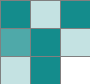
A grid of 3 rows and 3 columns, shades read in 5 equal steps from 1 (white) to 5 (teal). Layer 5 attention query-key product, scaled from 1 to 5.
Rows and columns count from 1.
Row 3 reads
2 5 1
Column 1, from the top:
5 4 2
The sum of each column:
11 12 8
